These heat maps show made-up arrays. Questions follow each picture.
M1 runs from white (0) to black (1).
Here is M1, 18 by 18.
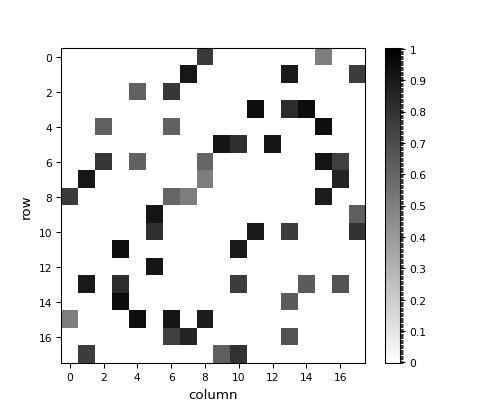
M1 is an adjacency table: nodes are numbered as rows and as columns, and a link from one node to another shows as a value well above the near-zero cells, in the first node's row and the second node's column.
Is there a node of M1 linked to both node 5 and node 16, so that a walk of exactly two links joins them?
no
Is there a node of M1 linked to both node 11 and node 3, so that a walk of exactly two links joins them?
no
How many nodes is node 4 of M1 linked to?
3
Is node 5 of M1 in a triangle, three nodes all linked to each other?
no
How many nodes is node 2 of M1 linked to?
2
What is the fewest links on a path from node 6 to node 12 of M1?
5
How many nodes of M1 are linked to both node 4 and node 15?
1
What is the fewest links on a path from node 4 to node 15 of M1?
1
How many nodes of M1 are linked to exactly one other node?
1
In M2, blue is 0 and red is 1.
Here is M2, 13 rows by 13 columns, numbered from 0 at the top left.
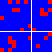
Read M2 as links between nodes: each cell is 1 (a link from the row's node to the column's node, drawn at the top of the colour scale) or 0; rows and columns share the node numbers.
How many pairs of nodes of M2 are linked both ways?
7
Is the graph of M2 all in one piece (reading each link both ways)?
no
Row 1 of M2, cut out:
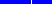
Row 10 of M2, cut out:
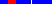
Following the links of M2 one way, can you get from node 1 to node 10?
no
